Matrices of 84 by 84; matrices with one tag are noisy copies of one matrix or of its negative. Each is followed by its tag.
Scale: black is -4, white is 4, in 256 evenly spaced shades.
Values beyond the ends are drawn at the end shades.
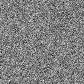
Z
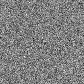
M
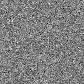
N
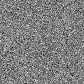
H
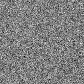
M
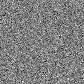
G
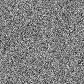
H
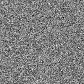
N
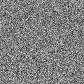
G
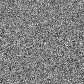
M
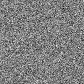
N
